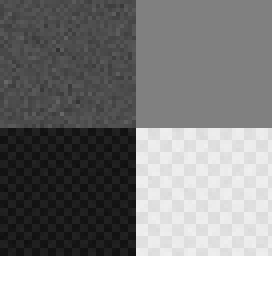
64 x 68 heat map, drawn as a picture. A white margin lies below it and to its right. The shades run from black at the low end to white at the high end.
It is made of 2 by 2 panels. Panel 1,1: low, fine-grained, faint in contrast. Panel 1,2: middling, flat. Panel 2,1: very low, checkered, faint in contrast. Panel 2,2: very high, checkered, faint in contrast.
